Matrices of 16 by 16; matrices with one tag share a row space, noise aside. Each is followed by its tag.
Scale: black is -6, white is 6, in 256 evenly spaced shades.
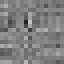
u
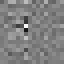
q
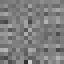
u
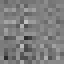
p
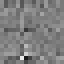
p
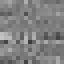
u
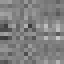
u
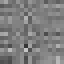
u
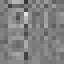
q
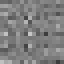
u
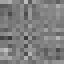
u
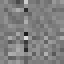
q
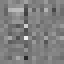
q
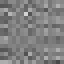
u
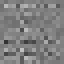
p
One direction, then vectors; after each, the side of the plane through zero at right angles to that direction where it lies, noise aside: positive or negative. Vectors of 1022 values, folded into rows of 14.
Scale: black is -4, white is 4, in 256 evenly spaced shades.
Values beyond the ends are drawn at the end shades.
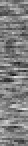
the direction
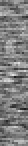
negative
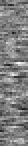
negative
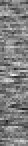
negative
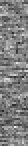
negative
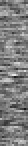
negative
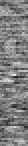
negative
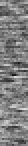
positive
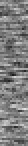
positive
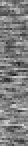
positive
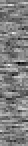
positive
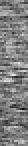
negative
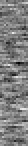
positive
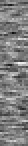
negative
